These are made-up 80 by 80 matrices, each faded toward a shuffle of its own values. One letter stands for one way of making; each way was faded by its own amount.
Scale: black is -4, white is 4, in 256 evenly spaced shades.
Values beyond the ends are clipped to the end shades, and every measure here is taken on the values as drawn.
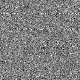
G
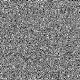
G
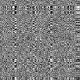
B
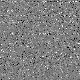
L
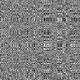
B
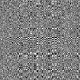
B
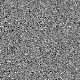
G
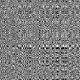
B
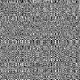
B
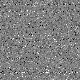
L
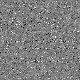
L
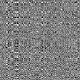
B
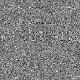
G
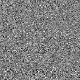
G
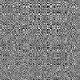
B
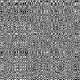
B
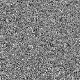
G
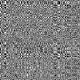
B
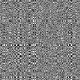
B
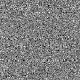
G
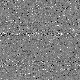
L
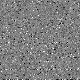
L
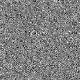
G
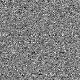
G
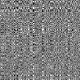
B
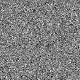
G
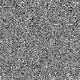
G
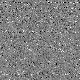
L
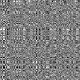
B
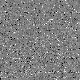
L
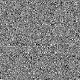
G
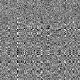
B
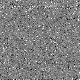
L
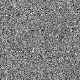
G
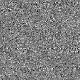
G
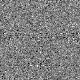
G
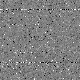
L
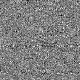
G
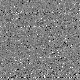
L
